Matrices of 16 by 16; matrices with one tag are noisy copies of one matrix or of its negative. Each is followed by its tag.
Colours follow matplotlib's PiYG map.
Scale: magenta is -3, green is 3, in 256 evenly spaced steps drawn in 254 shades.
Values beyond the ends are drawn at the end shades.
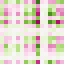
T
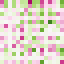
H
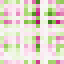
T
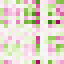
T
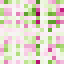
T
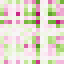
T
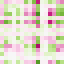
T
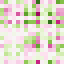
T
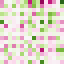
H
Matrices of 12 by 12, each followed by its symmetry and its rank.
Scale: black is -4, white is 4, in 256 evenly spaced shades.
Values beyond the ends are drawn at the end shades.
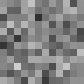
neither, full rank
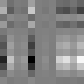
neither, rank one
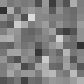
neither, full rank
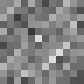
symmetric, full rank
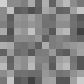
symmetric, rank two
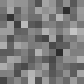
neither, full rank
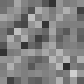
symmetric, full rank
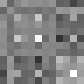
symmetric, rank two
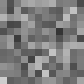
neither, full rank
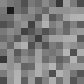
symmetric, full rank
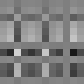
neither, rank one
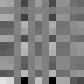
neither, rank one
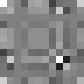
symmetric, rank two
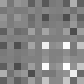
symmetric, rank two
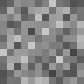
symmetric, full rank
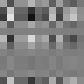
neither, rank one
